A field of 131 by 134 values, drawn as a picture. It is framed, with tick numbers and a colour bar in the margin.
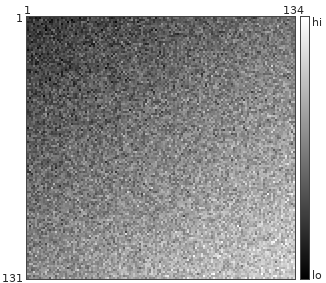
The values follow a bell shape. The ninth with the lowest average is the top left. Values rise toward the bottom right. The bottom right is the ninth with the highest average.
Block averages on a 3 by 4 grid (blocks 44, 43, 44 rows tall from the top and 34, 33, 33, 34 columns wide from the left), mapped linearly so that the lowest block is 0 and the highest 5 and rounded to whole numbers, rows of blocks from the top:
0 1 2 2 | 1 2 3 4 | 3 3 4 5
